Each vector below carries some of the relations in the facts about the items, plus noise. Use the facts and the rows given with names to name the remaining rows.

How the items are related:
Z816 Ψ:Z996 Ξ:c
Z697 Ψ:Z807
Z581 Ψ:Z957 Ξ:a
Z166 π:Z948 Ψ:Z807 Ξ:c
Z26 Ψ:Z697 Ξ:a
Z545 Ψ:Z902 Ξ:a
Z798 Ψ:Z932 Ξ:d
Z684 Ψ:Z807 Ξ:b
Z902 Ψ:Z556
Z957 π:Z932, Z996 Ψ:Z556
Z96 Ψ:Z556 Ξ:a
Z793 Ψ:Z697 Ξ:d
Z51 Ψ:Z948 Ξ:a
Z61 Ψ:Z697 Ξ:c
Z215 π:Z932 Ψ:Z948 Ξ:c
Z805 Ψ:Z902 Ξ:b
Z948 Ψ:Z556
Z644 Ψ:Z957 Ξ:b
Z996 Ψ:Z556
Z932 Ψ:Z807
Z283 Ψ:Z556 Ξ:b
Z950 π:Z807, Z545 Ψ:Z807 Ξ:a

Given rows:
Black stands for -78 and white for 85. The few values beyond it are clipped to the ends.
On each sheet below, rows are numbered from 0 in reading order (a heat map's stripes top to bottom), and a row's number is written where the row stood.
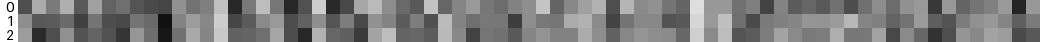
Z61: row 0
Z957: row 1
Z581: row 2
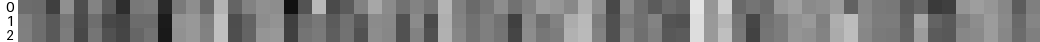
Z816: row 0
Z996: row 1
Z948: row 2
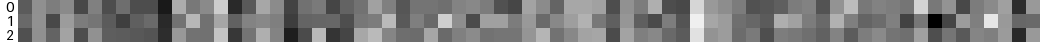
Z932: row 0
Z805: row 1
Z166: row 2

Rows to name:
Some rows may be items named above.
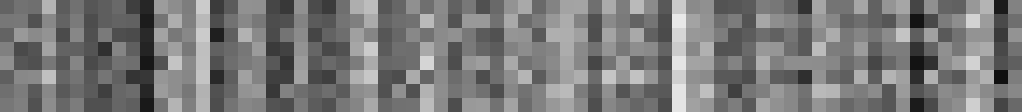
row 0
Z950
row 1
Z283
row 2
Z697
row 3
Z96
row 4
Z644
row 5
Z26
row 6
Z902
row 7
Z283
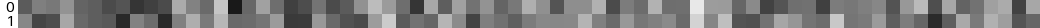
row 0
Z798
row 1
Z51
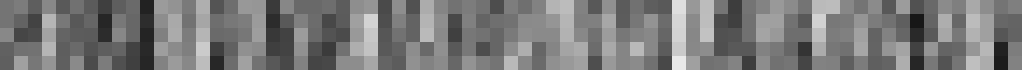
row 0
Z902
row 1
Z545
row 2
Z51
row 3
Z950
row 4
Z684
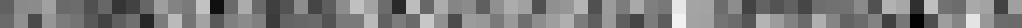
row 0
Z793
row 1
Z805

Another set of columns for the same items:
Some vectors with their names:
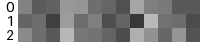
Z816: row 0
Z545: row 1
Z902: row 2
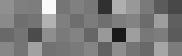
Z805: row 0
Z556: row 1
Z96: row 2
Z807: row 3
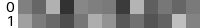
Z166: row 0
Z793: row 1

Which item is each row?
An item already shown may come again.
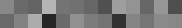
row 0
Z902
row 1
Z26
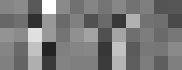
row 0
Z644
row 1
Z545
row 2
Z684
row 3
Z61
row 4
Z166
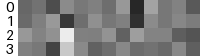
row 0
Z96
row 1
Z950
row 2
Z283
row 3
Z957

